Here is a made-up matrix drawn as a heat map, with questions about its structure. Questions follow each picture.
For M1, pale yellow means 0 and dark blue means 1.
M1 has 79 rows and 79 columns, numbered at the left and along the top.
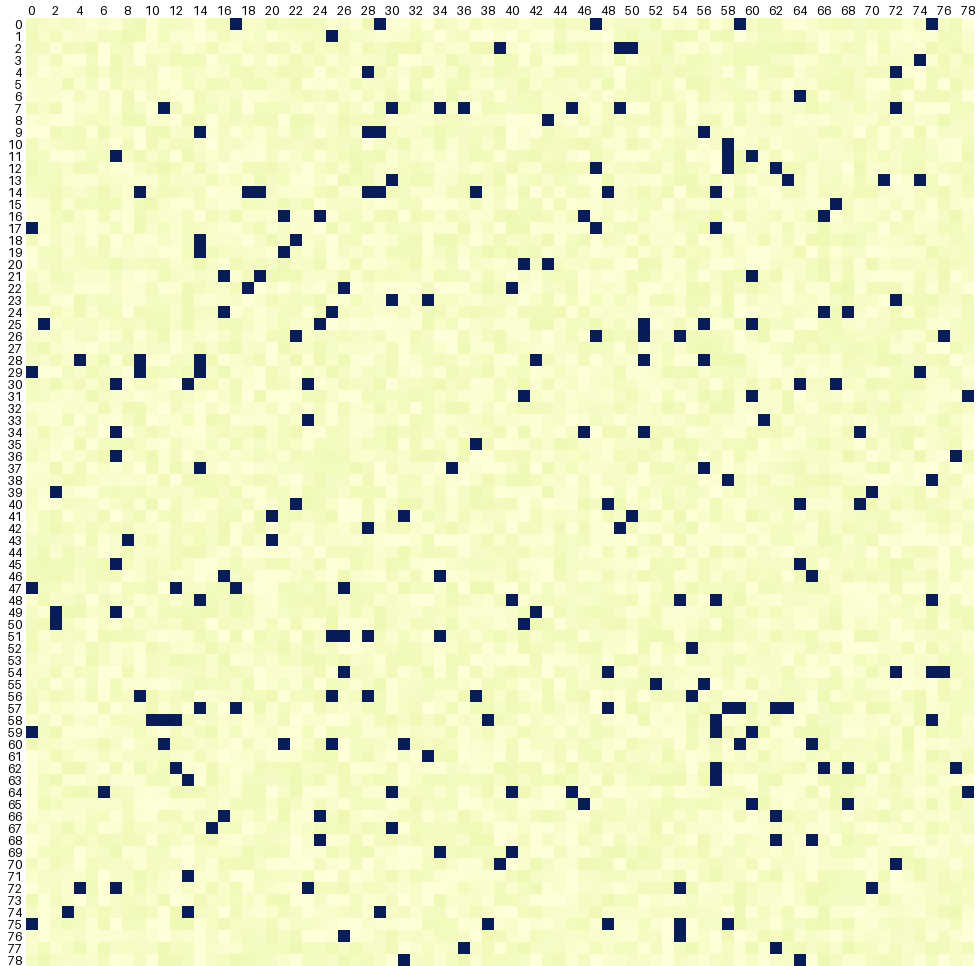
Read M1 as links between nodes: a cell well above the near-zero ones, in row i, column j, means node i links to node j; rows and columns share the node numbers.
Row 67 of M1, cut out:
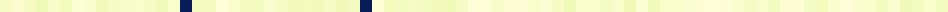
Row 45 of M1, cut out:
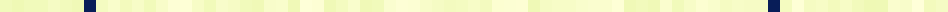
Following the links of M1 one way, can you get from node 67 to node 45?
yes
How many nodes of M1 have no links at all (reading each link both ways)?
6
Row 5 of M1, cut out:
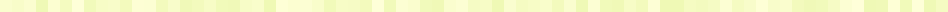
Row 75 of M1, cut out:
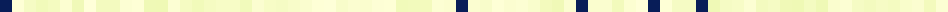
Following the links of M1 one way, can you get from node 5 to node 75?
no
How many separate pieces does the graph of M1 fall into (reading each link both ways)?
7
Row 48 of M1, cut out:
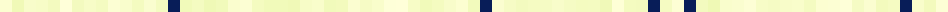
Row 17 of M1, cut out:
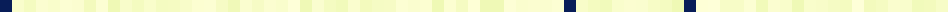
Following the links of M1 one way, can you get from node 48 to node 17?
yes
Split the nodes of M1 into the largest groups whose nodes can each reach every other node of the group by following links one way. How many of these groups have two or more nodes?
1
